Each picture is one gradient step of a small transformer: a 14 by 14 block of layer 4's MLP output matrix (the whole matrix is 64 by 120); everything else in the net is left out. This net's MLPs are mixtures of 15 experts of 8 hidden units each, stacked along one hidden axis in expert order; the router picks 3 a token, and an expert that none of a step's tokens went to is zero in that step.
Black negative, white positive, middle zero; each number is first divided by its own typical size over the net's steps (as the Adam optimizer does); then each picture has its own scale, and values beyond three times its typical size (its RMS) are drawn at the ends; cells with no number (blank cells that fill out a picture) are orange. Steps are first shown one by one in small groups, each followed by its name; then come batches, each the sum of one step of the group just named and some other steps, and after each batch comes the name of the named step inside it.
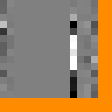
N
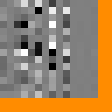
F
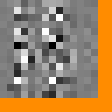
N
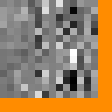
N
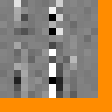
N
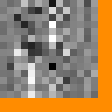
F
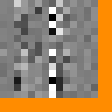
F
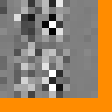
F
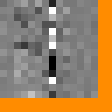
F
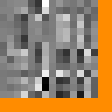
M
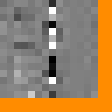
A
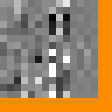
M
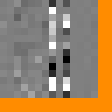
A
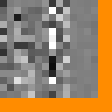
A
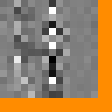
A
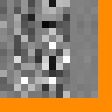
A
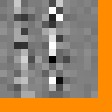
A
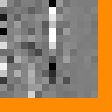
A
